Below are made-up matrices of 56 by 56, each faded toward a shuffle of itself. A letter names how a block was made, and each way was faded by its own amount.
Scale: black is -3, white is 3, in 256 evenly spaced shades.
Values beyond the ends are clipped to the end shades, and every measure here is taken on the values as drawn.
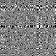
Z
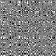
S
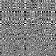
Z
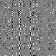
S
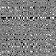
Z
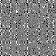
S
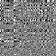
Z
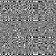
Z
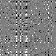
S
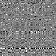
Z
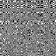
Z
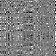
S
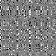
S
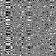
S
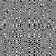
S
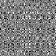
Z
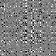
S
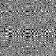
Z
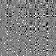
S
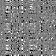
S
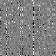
S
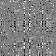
S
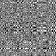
Z
